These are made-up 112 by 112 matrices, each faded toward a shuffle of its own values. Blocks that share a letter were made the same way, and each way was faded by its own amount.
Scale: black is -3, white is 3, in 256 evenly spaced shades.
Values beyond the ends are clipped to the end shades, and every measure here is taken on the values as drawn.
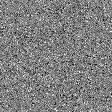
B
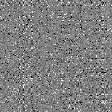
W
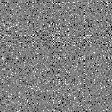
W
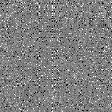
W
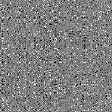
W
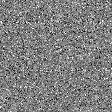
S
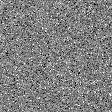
B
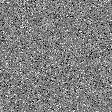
B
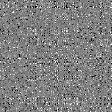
W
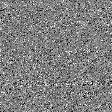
S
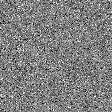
S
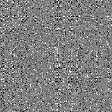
W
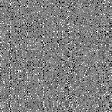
W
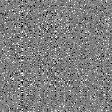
W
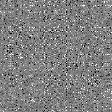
W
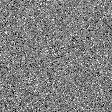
B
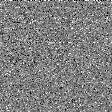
S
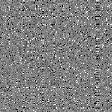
W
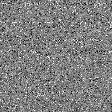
S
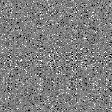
W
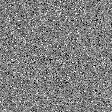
S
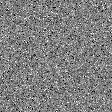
B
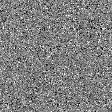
S
